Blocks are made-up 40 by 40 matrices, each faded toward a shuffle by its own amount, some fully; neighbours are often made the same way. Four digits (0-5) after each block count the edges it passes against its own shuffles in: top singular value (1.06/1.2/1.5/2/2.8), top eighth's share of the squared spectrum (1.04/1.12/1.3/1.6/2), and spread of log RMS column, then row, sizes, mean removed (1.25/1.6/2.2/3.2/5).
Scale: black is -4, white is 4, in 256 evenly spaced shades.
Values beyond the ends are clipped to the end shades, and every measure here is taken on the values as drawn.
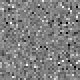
0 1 0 0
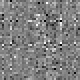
4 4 2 2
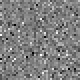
2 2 0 0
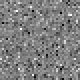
0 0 0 0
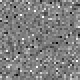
2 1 0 0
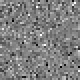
1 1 0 0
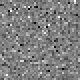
0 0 0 0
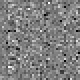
3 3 2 1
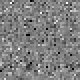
3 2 1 1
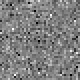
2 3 1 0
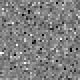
0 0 0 0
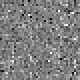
2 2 1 1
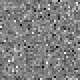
2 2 0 0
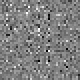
3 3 2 0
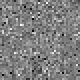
2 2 1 1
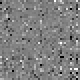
3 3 2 1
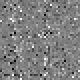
2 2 1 1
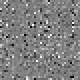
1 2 2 2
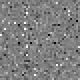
1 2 0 0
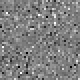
1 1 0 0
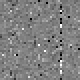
3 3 1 0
